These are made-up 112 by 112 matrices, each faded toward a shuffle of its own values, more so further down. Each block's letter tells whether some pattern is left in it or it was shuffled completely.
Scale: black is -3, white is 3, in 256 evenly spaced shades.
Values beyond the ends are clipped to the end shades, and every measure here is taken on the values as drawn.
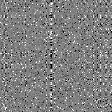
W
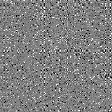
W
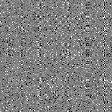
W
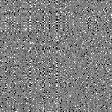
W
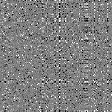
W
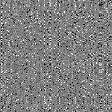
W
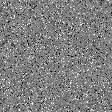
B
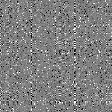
W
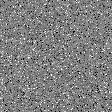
B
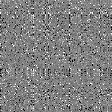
W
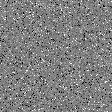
B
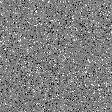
B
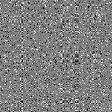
W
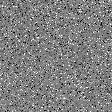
B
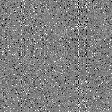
W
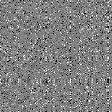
W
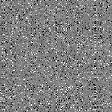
W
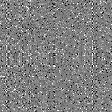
W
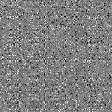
W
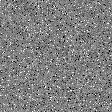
B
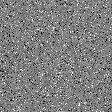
B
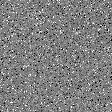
B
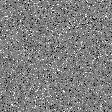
B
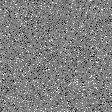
B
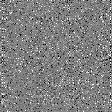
W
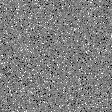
B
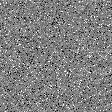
B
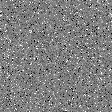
B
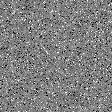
B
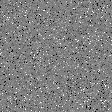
B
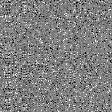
W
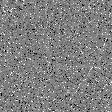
B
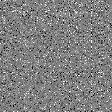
W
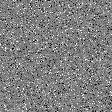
B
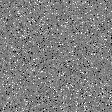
B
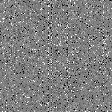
W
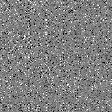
W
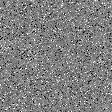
B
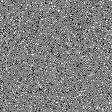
B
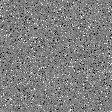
B
